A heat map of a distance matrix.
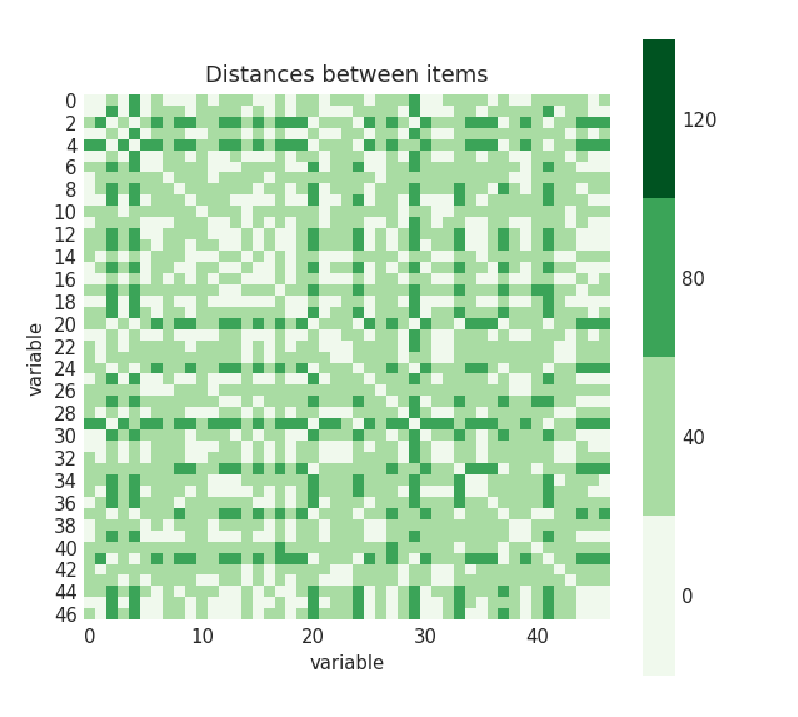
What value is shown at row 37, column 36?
40
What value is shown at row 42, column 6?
40
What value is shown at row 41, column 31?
40
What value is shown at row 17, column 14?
40
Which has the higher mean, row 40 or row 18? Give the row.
40
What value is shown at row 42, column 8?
40
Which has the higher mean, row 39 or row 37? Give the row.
37
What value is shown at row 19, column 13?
40
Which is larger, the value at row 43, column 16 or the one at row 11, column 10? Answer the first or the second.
the second
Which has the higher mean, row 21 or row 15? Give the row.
15
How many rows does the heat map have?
47
